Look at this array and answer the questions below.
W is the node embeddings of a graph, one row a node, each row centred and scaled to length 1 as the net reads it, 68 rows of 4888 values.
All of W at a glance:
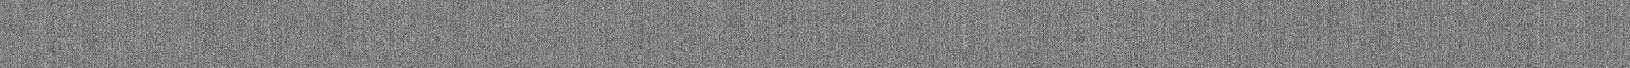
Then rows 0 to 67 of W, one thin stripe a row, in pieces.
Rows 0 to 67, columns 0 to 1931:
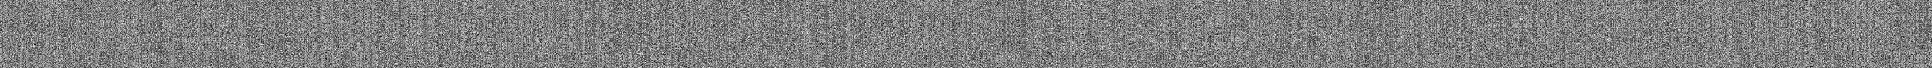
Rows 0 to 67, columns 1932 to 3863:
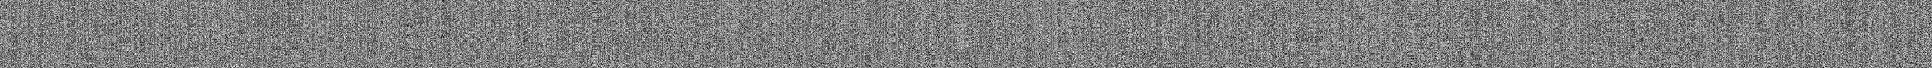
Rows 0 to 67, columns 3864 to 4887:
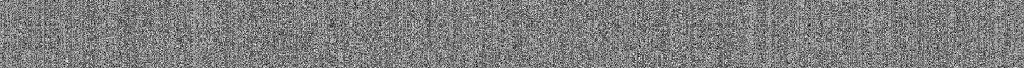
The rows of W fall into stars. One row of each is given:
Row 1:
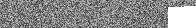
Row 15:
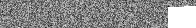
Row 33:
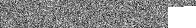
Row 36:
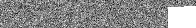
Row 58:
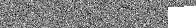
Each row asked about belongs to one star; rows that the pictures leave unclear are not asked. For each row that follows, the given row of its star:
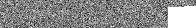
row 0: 36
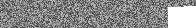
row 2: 33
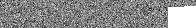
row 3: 36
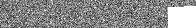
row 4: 33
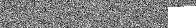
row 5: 15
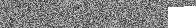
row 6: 58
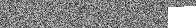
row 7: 15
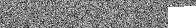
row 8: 15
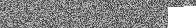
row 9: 36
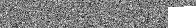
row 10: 33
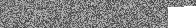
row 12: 36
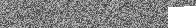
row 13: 1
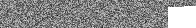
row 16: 58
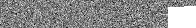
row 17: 36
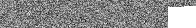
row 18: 1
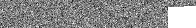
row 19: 58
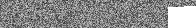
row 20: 36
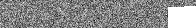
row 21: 36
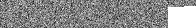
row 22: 36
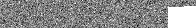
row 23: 1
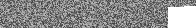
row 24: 15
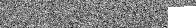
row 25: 15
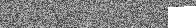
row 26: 15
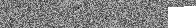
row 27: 58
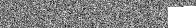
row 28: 33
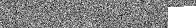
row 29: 15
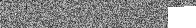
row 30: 15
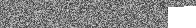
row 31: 36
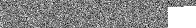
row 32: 33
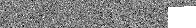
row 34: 1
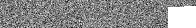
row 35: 15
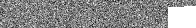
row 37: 36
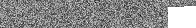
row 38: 58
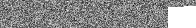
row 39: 33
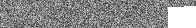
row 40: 33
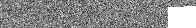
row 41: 33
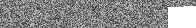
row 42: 36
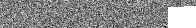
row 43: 15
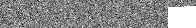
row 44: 1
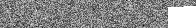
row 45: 36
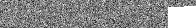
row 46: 36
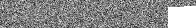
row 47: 15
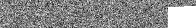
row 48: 15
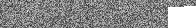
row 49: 36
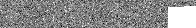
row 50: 1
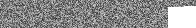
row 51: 33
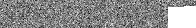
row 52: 58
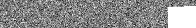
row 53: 33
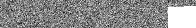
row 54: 33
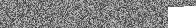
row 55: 58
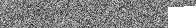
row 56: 58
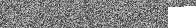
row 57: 1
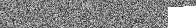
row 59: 58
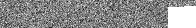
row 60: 15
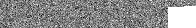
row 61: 58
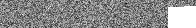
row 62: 15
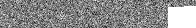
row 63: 33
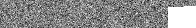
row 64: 58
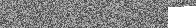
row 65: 1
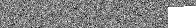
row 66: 58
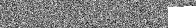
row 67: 33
